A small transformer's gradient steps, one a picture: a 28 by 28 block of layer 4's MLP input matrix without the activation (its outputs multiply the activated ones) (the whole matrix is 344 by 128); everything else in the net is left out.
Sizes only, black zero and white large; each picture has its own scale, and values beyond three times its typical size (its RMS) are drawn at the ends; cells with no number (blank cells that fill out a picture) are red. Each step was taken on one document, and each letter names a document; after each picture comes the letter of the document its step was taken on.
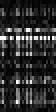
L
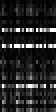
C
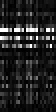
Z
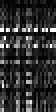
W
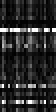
C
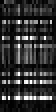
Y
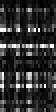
W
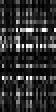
L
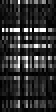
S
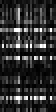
S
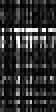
L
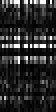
S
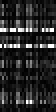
Z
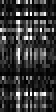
L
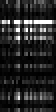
Y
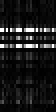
Z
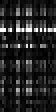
W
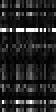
C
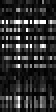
S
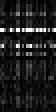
W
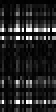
L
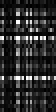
L
